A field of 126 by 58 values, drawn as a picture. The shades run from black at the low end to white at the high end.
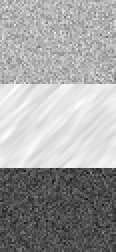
The table splits into 3 rows of 1 panel. Panel 1,1: high, fine-grained. Panel 2,1: very high, slanting up to the right, faint in contrast. Panel 3,1: low, fine-grained.
